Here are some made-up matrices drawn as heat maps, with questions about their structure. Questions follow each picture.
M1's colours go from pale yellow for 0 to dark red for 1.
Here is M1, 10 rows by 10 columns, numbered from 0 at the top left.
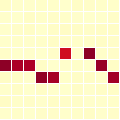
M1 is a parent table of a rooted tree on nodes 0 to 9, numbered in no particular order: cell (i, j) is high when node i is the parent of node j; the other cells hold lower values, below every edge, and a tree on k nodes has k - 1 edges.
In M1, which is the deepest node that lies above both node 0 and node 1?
5
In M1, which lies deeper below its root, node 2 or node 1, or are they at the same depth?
the same depth
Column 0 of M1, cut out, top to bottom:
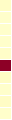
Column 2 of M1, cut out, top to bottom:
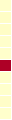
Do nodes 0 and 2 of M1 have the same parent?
yes
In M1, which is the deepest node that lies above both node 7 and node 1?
4
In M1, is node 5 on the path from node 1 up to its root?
yes
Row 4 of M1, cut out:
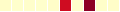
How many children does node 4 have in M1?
2
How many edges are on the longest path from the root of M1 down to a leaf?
3
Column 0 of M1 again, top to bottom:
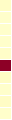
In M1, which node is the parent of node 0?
5
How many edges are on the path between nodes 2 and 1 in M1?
2
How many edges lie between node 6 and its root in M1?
0
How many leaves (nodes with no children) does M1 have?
7
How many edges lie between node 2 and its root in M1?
3
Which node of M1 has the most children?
5
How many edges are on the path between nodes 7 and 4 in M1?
1
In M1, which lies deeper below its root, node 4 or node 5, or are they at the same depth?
node 5
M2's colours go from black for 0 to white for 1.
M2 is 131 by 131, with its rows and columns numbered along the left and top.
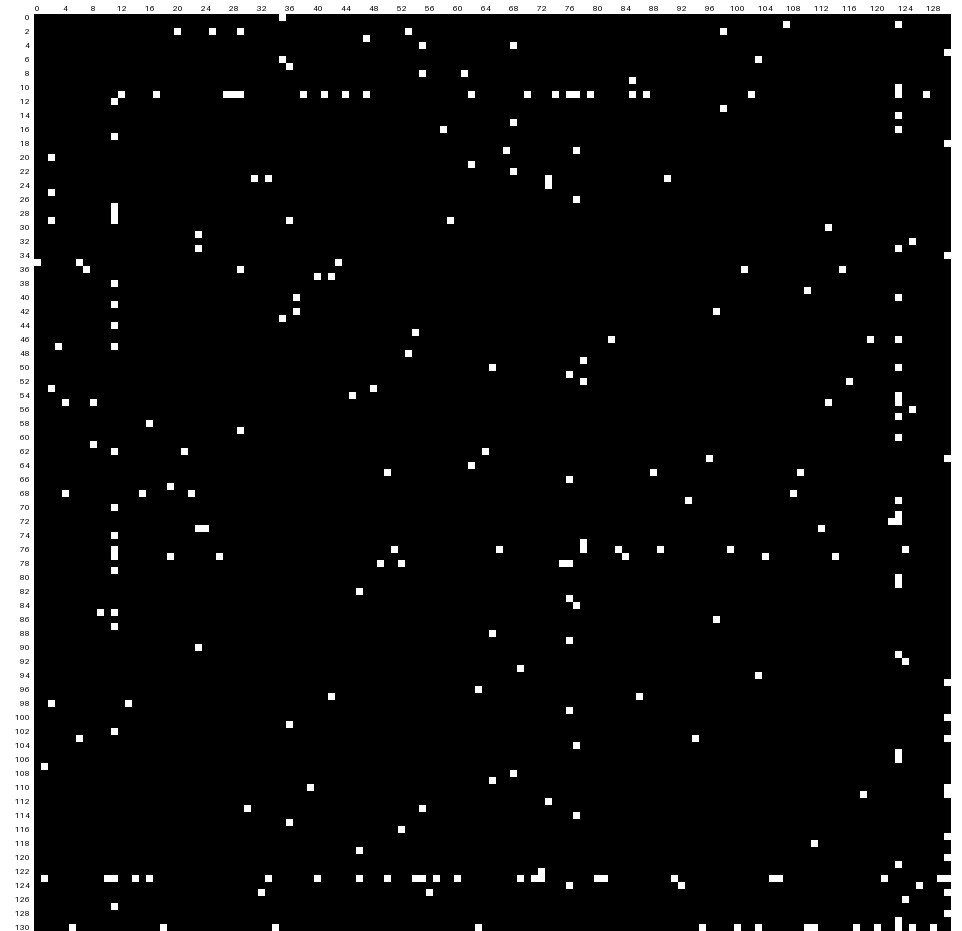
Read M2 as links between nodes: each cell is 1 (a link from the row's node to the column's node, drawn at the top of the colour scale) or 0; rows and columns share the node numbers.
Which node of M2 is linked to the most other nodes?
node 123
